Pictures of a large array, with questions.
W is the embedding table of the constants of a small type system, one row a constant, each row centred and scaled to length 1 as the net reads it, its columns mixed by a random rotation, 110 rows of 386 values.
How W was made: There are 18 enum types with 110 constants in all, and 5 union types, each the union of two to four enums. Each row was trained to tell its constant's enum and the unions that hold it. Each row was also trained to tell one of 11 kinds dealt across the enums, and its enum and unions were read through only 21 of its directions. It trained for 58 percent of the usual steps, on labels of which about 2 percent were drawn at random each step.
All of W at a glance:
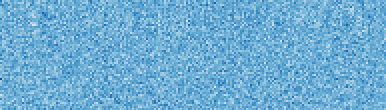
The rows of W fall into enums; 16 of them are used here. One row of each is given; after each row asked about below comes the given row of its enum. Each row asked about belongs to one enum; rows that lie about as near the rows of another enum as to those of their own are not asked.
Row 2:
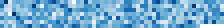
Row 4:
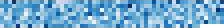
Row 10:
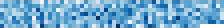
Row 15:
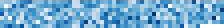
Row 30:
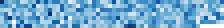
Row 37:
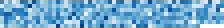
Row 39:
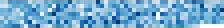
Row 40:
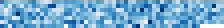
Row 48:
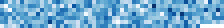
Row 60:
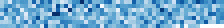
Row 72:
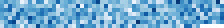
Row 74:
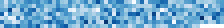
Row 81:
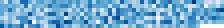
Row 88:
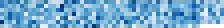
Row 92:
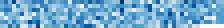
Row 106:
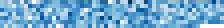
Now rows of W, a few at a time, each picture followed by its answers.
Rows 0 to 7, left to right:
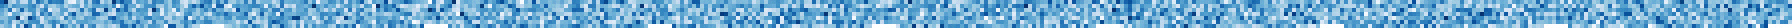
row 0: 72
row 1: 4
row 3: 81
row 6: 106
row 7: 60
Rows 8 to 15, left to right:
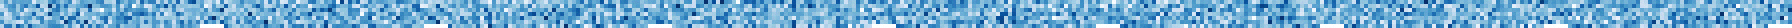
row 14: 15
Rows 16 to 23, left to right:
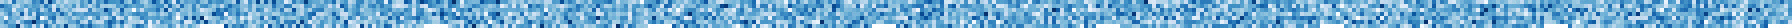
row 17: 40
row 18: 37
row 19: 40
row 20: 15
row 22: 106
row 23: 106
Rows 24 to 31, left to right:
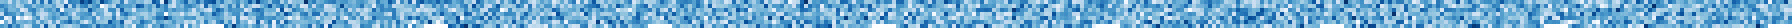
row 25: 15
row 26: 30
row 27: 10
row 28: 92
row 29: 106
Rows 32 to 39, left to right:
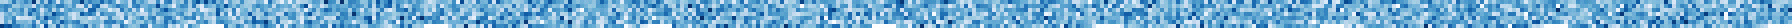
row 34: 72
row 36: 37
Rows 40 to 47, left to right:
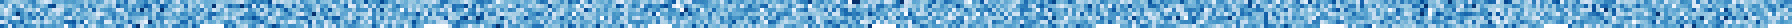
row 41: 30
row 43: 40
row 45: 10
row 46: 37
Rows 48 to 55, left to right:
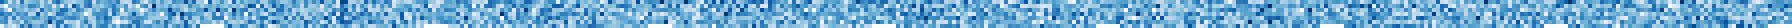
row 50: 39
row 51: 39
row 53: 106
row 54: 30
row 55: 15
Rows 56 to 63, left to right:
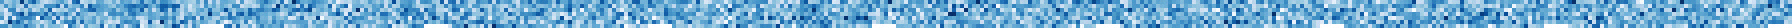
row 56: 81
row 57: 40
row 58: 72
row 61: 74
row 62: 106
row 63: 72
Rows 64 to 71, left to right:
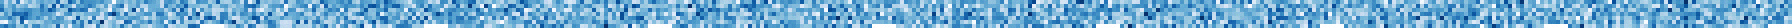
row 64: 40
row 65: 74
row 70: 10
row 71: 15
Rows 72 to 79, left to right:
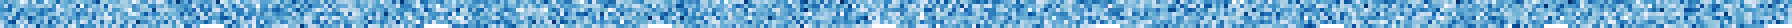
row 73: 60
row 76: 39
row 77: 2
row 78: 15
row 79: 92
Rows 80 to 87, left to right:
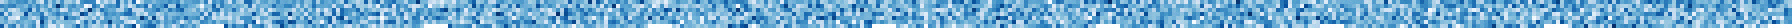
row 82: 81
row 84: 39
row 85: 37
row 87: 72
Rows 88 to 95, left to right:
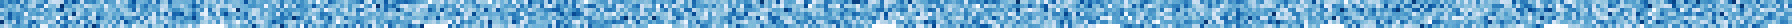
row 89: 4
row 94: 60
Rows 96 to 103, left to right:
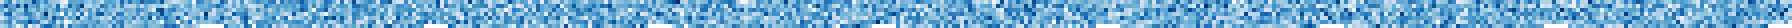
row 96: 37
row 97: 40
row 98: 10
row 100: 81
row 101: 2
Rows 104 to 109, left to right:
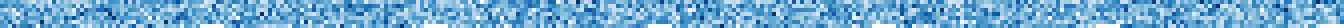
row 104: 30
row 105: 39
